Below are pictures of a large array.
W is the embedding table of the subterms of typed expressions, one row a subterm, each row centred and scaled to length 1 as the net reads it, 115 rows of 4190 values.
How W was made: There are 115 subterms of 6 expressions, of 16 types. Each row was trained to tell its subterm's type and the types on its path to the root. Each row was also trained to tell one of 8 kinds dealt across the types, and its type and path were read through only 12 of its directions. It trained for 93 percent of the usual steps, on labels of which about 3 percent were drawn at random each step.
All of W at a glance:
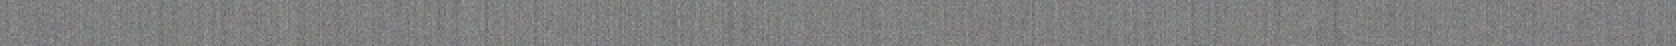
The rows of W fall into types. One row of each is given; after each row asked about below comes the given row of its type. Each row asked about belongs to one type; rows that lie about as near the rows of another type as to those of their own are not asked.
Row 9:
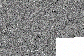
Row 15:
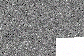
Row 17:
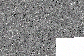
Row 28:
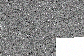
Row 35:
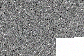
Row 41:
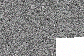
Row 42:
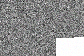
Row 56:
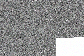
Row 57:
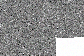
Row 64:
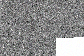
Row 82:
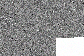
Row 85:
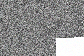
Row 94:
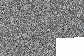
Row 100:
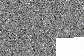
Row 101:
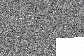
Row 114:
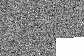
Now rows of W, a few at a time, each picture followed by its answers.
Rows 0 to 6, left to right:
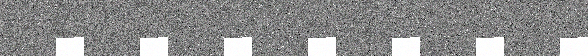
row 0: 56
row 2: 82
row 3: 101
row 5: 114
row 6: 114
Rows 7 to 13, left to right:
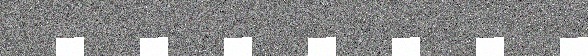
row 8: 101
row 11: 85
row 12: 41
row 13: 85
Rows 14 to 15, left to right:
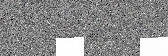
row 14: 85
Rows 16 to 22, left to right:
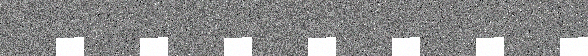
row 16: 9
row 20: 42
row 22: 15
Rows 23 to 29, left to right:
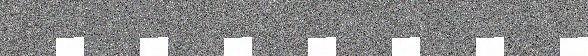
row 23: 114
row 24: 28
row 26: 56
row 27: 101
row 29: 42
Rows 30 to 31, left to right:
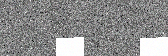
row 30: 56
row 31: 64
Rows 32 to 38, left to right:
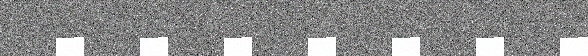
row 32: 85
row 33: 9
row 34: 57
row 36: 85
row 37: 57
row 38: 42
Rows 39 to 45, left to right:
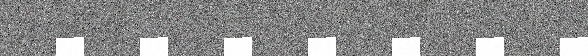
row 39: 85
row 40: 41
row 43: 94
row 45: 15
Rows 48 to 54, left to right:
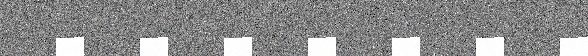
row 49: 101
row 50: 57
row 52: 9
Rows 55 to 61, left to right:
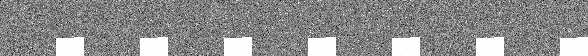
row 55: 101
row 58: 42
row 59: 94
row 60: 41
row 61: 85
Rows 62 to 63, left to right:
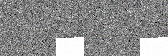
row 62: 17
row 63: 101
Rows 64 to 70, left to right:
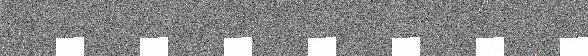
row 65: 64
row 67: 9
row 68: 41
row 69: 56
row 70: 57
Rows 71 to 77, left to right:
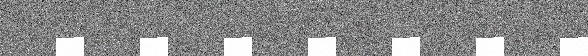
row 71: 15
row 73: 101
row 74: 42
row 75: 41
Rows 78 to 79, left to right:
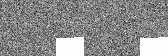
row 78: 35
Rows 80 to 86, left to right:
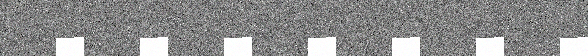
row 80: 100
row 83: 56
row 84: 41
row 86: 114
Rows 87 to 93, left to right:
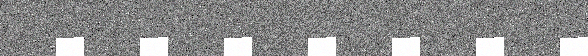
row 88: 28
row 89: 100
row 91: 57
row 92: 94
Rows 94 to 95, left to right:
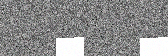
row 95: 17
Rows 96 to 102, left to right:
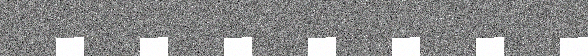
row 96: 57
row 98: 114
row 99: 56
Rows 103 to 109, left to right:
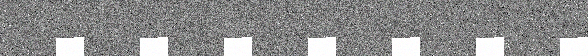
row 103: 57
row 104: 82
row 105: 41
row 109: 114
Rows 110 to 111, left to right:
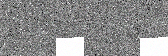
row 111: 35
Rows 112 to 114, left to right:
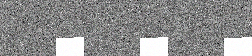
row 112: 64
